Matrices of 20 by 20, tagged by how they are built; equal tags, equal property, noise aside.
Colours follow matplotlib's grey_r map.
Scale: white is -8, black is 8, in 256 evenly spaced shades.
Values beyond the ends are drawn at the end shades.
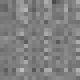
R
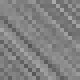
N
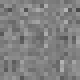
R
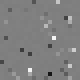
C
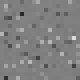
C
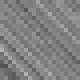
N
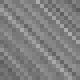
N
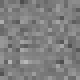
R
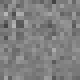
R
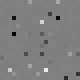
C
